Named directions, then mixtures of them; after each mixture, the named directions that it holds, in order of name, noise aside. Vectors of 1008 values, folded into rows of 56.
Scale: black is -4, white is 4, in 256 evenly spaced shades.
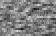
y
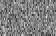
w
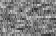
w, y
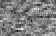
y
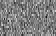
w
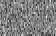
w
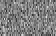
w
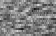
y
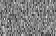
w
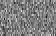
w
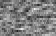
y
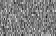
w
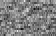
w, y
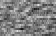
y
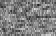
w, y
